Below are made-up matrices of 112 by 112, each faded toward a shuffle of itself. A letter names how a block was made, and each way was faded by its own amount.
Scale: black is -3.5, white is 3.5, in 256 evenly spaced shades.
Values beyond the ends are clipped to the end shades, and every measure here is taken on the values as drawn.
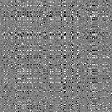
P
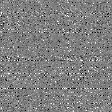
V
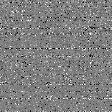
V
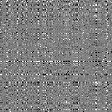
P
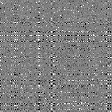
P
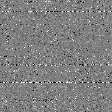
V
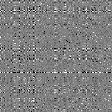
P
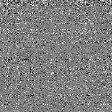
V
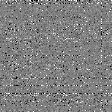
V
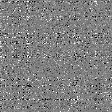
V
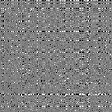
P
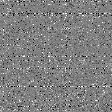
V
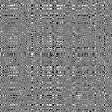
P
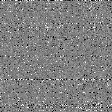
V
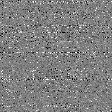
V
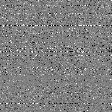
V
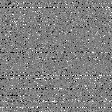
V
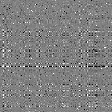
P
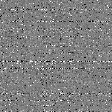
V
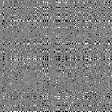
P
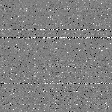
V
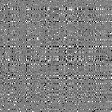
P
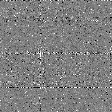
V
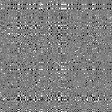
P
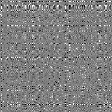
P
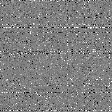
V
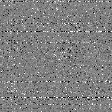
V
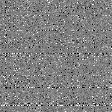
V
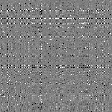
P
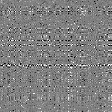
P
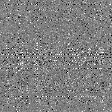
V
